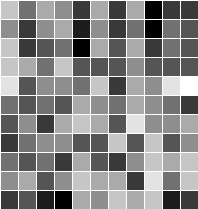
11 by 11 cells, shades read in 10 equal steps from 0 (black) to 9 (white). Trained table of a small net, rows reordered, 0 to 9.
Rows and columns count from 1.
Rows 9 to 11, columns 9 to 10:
7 6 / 8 4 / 7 1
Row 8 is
2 4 5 5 3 3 7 3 7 3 5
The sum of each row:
42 37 40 47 62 46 56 47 49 59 40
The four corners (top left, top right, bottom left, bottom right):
7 2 2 2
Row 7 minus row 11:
1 2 1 6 1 1 -4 2 -2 4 4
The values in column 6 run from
3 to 7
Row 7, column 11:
6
